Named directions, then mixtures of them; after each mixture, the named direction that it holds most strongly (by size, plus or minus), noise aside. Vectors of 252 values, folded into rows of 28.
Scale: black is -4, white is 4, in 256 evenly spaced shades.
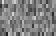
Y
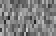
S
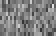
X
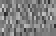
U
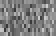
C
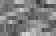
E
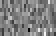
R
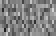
C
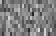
R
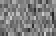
Y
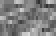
E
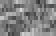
E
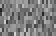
S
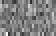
Y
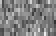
R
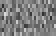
U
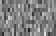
R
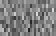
C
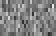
X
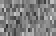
C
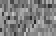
S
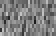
S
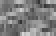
E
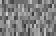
X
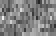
E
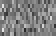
U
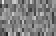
Y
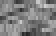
E
